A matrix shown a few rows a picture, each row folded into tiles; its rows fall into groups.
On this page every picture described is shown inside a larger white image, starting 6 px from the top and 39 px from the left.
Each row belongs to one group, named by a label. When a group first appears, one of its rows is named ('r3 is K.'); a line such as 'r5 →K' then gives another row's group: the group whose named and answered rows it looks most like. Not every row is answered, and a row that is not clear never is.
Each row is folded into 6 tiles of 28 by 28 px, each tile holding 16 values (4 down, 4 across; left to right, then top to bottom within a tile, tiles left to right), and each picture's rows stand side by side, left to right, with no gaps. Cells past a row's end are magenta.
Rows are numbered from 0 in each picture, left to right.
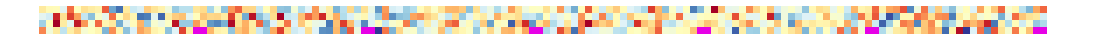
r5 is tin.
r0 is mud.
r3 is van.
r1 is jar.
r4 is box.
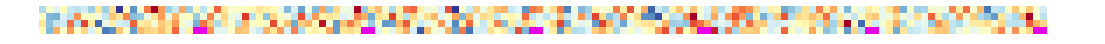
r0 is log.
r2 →box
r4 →jar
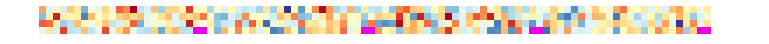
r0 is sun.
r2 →jar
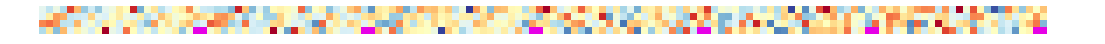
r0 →sun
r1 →sun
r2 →tin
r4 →log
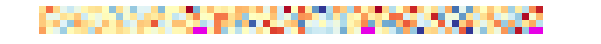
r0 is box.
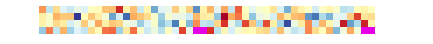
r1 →mud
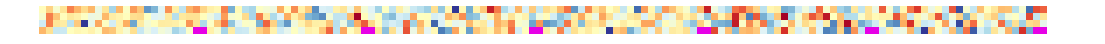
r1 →mud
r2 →log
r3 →tin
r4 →jar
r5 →box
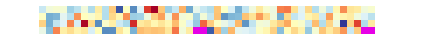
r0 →log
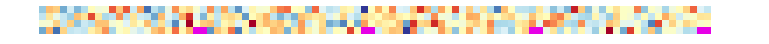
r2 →van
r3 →sun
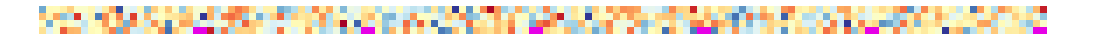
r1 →jar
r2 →log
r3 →sun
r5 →tin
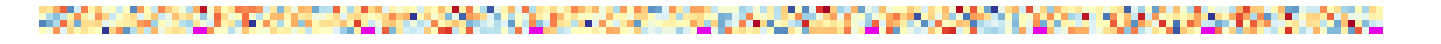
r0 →tin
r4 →log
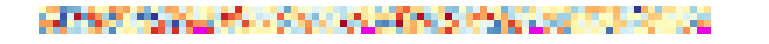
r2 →jar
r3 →tin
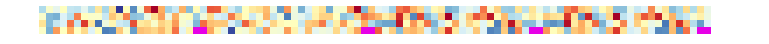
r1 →box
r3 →jar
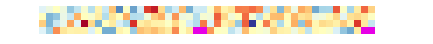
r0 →log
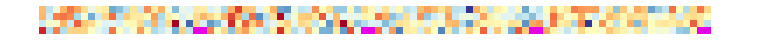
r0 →jar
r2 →tin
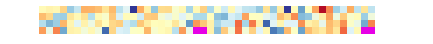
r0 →tin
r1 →log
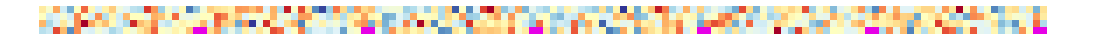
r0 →van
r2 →log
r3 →log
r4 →sun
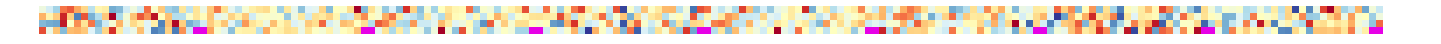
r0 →jar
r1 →box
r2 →sun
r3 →box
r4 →sun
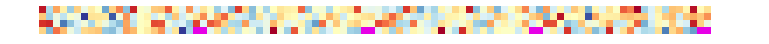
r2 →sun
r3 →sun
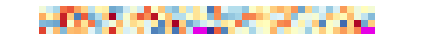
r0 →jar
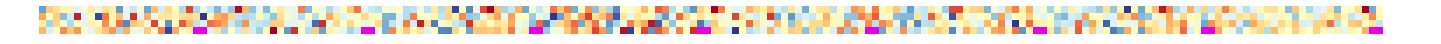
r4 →box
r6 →log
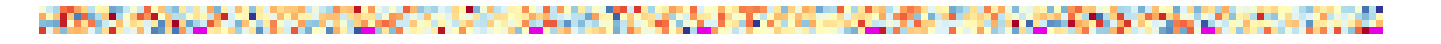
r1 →sun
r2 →sun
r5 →jar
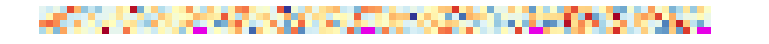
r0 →sun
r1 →box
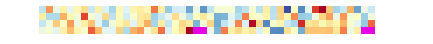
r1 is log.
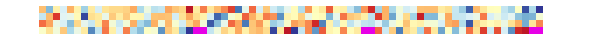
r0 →sun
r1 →tin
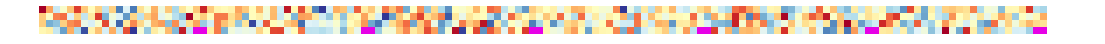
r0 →box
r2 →tin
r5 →sun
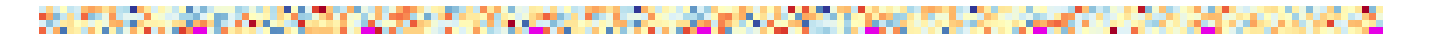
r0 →tin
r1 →log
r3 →tin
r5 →tin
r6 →sun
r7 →box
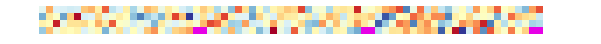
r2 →tin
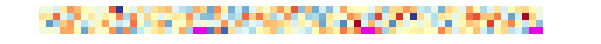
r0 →box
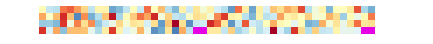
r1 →sun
